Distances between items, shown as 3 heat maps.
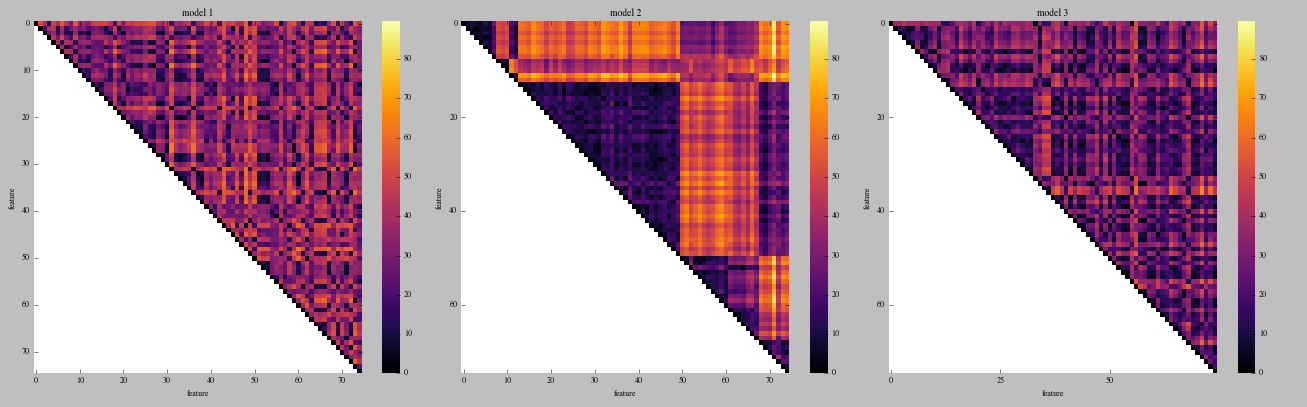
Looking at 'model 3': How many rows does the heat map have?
75
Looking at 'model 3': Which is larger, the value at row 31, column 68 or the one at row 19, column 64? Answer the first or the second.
the first
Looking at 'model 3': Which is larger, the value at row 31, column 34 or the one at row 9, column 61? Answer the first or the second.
the first
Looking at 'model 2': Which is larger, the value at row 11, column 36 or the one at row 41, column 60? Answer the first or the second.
the first
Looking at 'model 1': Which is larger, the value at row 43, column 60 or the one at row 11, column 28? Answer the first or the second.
the first
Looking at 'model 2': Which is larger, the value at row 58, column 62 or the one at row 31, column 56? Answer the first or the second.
the second
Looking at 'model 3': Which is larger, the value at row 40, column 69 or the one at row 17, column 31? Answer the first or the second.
the first
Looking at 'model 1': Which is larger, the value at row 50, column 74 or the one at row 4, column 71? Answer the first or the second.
the second
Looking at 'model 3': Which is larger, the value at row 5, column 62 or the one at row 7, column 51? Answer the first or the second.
the first
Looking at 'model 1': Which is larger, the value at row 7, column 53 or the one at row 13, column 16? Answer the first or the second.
the second
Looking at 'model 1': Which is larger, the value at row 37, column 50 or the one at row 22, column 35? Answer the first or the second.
the first
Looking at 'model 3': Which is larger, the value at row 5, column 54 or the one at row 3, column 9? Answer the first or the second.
the first
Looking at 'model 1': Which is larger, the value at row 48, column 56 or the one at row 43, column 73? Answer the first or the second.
the first
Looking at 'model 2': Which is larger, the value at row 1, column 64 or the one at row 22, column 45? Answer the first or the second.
the first
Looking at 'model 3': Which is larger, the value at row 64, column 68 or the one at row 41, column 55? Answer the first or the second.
the first
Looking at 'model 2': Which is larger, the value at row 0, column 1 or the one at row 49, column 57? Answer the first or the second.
the second
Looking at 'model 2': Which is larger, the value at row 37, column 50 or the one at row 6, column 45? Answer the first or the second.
the second
